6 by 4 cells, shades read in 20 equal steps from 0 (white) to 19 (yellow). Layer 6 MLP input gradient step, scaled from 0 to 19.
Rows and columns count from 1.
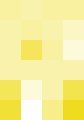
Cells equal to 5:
1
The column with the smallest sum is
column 2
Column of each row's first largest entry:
1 2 2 1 4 4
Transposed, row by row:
8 7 7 7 14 17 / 7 8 14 7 3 0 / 8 7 8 7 7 10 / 8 5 3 7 15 19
